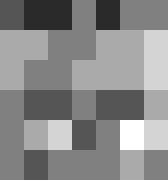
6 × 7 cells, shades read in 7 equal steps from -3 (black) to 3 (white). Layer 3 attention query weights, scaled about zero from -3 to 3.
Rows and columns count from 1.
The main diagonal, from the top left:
-1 1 0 0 0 1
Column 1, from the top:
-1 1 1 0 0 0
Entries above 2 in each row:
0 0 0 0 1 0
